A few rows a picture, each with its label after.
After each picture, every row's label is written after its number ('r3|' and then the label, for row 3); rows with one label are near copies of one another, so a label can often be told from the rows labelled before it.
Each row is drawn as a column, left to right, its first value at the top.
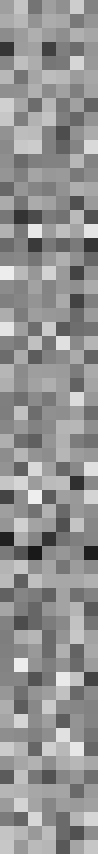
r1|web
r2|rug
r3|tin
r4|web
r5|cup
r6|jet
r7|tin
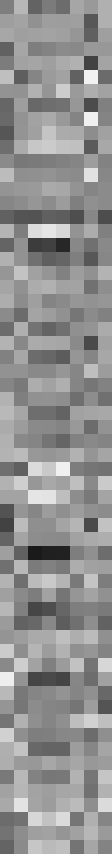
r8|cup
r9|rug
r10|tin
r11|tin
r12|tin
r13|rug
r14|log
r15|rug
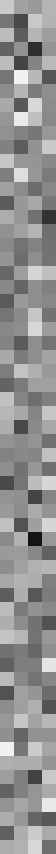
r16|jet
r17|log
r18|web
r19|rug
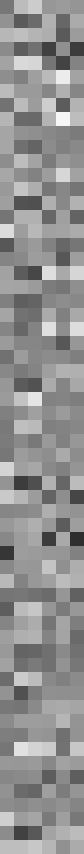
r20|tin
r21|jet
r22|jet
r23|web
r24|log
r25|web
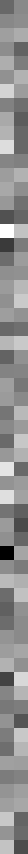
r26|tin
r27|cup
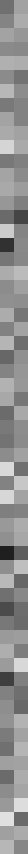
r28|tin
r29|rug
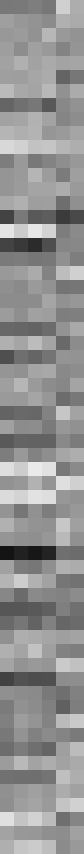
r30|tin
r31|tin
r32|tin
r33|tin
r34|rug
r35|rug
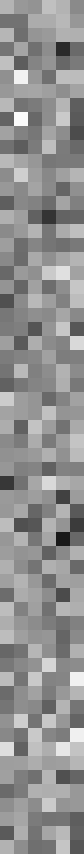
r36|jet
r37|log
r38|cup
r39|rug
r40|web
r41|cup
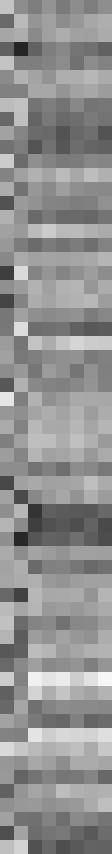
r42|jet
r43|web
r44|cup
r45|cup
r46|cup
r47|cup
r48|cup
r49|cup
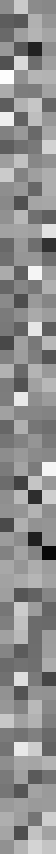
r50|log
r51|jet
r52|web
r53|tin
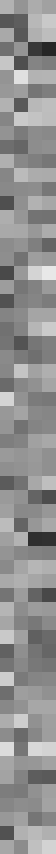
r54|jet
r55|log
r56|web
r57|web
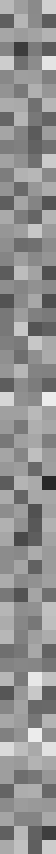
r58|jet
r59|web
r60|cup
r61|jet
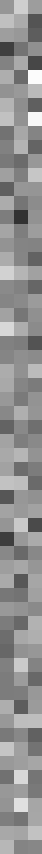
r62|web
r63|rug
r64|log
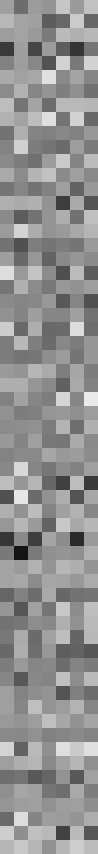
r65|web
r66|tin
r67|web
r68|log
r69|jet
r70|web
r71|jet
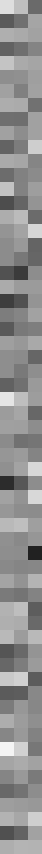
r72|jet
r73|jet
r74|tin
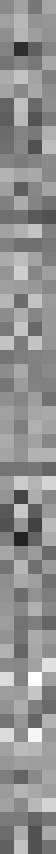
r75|cup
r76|web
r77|cup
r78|rug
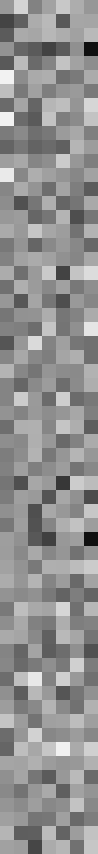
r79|log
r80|jet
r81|cup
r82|web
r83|jet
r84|rug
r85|web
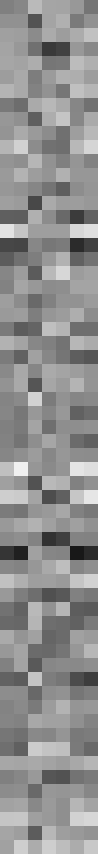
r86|tin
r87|tin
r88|jet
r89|web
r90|web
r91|tin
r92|tin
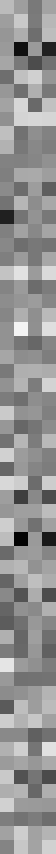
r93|rug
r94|web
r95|log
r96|web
